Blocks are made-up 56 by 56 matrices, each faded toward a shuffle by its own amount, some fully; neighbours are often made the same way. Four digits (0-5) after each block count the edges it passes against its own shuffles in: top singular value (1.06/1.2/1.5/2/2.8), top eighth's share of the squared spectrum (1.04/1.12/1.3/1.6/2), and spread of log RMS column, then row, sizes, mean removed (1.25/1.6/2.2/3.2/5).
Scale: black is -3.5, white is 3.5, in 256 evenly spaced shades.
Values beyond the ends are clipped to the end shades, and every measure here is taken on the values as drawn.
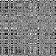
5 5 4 3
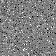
2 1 0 0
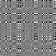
5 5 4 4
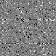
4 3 1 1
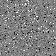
1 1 0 0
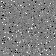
2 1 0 0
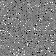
2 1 0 0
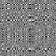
5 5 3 3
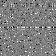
3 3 0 1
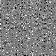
3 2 1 0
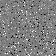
0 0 0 0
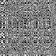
4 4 3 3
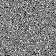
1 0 0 0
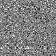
3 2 1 1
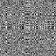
4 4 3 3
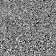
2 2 0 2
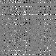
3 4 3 3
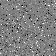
0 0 0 0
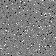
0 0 0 0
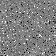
2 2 0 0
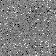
2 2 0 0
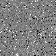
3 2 1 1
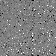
2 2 1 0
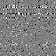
4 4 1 3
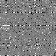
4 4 1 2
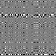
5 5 2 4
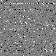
3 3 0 2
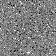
0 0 0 0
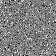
0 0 0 0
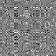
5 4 2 2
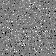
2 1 0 0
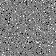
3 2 0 0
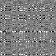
4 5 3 3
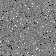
0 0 0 0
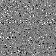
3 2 0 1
